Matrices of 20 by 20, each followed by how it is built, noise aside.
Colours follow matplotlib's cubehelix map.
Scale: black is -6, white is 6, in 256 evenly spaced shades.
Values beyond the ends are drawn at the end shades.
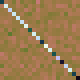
diagonal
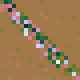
banded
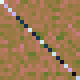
diagonal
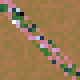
banded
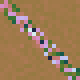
banded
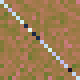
diagonal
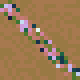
banded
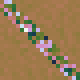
banded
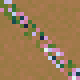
banded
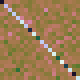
diagonal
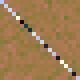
diagonal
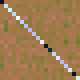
diagonal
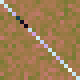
diagonal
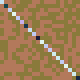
diagonal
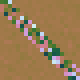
banded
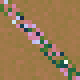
banded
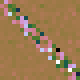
banded
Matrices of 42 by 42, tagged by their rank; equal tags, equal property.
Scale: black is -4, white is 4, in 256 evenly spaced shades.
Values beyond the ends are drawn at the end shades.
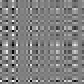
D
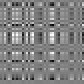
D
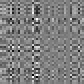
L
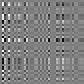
D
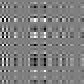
D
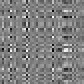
L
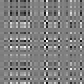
D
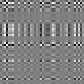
D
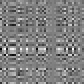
L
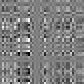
L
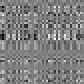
L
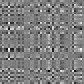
L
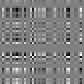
D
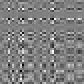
L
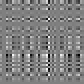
D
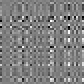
L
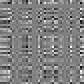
L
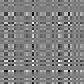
D
